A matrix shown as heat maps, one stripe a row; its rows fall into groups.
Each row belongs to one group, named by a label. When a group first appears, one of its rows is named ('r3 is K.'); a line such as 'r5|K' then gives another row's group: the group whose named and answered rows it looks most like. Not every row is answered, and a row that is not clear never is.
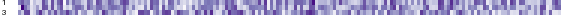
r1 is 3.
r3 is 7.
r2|3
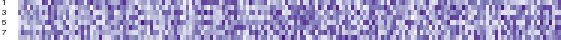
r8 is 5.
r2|5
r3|7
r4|5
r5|7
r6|5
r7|3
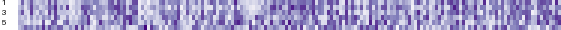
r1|5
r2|5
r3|5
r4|5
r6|3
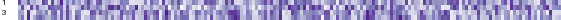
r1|3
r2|5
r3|7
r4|7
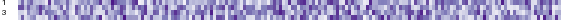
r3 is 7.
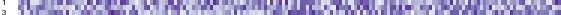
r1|3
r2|7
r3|5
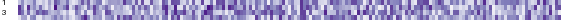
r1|5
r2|7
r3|7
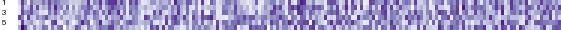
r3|5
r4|7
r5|5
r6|3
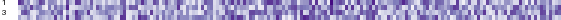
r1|7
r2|5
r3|3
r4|7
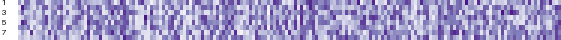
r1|7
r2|3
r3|5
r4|3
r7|5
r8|5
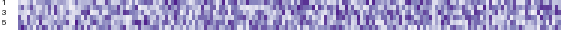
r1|7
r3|5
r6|3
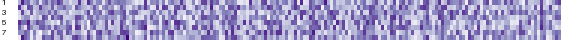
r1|3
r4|3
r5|7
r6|7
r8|3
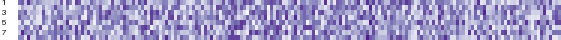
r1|7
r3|3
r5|5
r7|3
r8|7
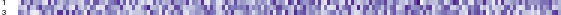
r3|3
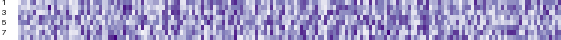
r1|5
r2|5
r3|5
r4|7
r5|7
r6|5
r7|5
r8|5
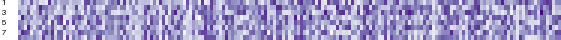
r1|5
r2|7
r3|7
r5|3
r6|7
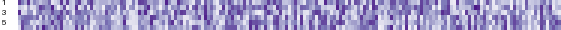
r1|7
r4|3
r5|3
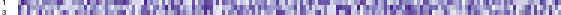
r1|3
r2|7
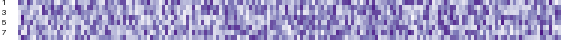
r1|7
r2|3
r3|3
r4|5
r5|5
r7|7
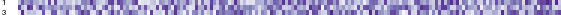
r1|5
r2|7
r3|5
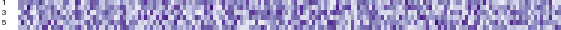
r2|7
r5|5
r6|3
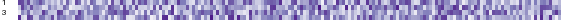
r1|7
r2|5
